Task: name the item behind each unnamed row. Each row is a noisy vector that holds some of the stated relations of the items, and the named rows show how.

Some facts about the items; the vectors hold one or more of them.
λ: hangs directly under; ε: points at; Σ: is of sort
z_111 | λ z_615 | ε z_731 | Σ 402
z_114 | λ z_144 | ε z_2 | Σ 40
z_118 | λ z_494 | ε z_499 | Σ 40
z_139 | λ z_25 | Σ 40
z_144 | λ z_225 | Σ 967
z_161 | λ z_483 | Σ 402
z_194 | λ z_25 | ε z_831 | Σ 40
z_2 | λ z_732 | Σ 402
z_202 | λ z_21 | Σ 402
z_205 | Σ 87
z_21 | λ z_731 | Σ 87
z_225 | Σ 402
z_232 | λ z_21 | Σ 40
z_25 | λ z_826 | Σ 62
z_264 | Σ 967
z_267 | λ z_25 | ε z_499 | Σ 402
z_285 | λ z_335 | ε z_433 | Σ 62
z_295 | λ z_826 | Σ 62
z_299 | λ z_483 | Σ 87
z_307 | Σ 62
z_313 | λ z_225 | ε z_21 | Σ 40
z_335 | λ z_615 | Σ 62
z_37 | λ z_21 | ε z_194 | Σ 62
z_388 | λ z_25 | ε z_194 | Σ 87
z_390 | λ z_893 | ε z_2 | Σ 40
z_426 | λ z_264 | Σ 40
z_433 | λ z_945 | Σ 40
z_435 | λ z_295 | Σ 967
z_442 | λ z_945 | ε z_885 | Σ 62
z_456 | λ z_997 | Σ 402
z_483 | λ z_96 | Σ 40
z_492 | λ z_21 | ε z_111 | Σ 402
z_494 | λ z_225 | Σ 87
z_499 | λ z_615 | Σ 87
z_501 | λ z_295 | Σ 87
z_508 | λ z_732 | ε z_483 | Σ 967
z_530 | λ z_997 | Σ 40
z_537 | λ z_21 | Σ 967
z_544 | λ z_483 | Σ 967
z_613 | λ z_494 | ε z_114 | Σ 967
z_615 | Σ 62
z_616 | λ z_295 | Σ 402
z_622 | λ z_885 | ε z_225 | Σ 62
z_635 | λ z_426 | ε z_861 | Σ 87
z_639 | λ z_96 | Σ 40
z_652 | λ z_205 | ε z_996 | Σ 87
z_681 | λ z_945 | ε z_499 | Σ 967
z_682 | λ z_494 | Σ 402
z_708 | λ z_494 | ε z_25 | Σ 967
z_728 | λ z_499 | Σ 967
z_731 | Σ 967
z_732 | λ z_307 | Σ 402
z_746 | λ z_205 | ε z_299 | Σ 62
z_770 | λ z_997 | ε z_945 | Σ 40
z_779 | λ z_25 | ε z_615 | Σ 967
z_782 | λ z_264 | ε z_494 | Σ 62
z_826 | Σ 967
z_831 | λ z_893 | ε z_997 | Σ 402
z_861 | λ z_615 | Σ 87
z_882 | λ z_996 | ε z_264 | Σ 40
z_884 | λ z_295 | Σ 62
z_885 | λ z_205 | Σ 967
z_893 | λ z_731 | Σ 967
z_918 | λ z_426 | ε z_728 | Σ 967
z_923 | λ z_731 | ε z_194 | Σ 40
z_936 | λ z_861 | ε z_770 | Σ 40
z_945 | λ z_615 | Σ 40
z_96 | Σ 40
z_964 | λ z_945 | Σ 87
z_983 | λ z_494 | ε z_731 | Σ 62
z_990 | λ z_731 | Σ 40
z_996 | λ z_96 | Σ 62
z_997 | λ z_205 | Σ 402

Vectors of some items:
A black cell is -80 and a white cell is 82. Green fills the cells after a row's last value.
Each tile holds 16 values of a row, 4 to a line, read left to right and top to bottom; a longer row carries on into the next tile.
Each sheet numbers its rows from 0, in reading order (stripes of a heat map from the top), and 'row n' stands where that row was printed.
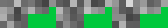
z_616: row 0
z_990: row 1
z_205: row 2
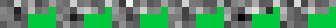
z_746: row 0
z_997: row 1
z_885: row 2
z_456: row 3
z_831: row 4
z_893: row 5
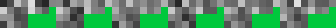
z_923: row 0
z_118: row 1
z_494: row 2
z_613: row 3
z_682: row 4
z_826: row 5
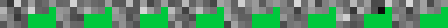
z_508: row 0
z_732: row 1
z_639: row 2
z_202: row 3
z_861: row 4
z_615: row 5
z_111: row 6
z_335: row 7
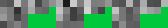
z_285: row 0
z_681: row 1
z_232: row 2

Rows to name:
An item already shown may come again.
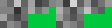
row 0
z_884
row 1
z_728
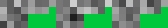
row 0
z_21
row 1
z_997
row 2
z_433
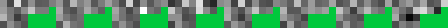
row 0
z_826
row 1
z_964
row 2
z_544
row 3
z_923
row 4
z_435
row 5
z_21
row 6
z_202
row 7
z_831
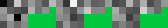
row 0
z_770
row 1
z_885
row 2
z_882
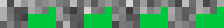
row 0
z_499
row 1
z_299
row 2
z_307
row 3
z_433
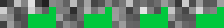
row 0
z_923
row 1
z_884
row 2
z_161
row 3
z_537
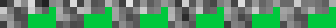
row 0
z_923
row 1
z_731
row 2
z_264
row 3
z_779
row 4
z_144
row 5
z_225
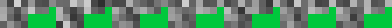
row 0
z_435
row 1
z_388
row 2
z_2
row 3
z_426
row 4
z_492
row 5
z_530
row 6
z_313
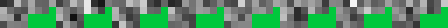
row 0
z_936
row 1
z_194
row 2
z_388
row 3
z_390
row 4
z_945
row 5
z_267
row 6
z_885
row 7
z_983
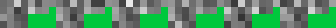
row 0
z_996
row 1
z_139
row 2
z_264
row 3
z_501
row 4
z_708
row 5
z_882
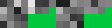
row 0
z_37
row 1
z_114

